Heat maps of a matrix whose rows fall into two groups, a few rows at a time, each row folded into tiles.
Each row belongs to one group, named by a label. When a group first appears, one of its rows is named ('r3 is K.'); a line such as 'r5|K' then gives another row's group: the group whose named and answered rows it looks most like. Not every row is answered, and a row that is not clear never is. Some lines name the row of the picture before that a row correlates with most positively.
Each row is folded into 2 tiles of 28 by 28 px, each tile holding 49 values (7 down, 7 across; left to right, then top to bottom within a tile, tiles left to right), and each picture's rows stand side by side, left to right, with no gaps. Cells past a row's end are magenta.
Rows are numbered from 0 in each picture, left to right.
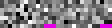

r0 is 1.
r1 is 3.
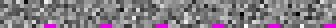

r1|3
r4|1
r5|1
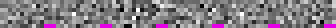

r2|1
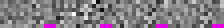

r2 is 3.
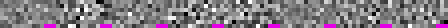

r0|1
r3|1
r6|3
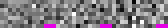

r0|3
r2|1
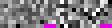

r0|3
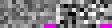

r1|1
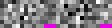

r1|1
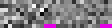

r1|3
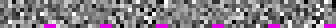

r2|3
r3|3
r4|3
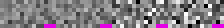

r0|3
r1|3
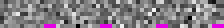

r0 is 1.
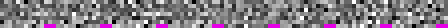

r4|1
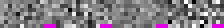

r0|1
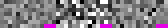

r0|1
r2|3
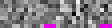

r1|1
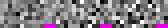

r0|1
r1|3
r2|1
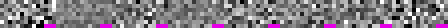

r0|3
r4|3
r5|3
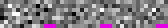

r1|1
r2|3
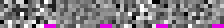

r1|1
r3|1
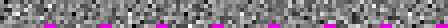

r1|1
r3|1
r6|1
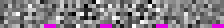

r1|1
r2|1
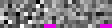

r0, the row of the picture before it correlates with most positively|2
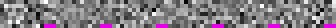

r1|3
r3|3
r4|1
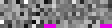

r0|3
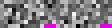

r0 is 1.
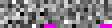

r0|3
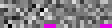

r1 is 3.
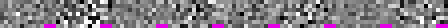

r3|1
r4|1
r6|1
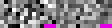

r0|1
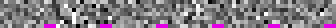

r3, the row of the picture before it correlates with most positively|1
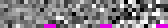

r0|3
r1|1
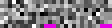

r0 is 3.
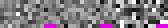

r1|3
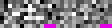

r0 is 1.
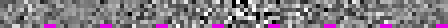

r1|3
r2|1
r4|3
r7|3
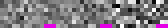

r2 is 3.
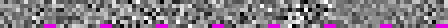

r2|3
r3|1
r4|1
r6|1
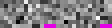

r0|1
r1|3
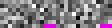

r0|3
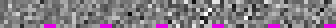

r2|1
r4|1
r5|3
